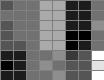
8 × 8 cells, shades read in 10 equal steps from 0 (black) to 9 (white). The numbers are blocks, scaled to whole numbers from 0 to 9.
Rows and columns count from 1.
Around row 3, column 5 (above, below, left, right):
6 6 6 1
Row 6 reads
1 1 4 4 5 2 3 9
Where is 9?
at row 6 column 8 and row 8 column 8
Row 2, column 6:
1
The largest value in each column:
4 4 4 6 6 3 3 9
